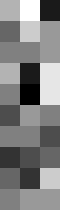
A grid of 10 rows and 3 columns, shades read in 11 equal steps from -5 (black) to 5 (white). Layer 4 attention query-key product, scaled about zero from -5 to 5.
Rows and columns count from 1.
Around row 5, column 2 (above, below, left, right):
-4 1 0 4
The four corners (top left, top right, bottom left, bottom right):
2 -4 0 1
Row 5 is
0 -5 4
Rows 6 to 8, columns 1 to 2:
-2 1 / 0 0 / -3 -2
